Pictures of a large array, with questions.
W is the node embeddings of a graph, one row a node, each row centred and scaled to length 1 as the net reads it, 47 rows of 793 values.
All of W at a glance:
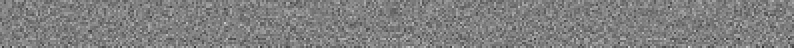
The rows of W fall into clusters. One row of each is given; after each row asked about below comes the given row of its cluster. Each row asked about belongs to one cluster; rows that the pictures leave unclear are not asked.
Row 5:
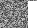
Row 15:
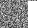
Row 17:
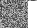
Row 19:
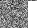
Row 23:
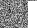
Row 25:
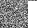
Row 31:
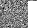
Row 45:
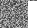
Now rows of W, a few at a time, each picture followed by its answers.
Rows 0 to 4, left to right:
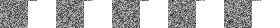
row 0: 45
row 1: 19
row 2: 5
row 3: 19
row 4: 17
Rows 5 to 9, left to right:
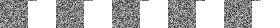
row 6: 25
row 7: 5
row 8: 31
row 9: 19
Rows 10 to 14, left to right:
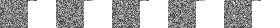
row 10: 31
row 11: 17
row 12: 31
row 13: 19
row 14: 31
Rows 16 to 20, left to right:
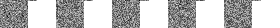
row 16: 5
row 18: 23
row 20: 17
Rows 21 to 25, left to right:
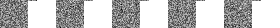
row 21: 15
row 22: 45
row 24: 23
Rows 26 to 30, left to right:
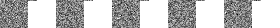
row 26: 31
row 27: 15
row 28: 15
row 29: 5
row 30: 5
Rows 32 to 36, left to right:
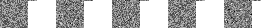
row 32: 17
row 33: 45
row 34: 23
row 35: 19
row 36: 5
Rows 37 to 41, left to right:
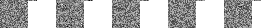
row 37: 23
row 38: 25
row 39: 25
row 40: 17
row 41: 45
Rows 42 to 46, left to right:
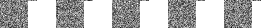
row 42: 15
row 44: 31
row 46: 23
